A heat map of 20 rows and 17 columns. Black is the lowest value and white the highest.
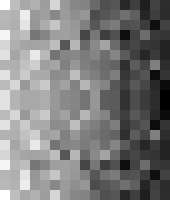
Mirror symmetry: top to bottom. Ninth with the lowest average: middle right. Slope: up to the left. Stripes: none.
